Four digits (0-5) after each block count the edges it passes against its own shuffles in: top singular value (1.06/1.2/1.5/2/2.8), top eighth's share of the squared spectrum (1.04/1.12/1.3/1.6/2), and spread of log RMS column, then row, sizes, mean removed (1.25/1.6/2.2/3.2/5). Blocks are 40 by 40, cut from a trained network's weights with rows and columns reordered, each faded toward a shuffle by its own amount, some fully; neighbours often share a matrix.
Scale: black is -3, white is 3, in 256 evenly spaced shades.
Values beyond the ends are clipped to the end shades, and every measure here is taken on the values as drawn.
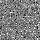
0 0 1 0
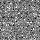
1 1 0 0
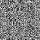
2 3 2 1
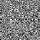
3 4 1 2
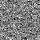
0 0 0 0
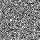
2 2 0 0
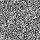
1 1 0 0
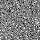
0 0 0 0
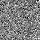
0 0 0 0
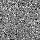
2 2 0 1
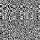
3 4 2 2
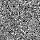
0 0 0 0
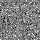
0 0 0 0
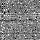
2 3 1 0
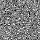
2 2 0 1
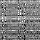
3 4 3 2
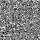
0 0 0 0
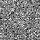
2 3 0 1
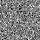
2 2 0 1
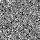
0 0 0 0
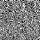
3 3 0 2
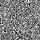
2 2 0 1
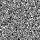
0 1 0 0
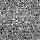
1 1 0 0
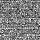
2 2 0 0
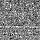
2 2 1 0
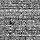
3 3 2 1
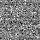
1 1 0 0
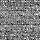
2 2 1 1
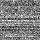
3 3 1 2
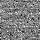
1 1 0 0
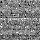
3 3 1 0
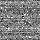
3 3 1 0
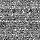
3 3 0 1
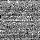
3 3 0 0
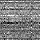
4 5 2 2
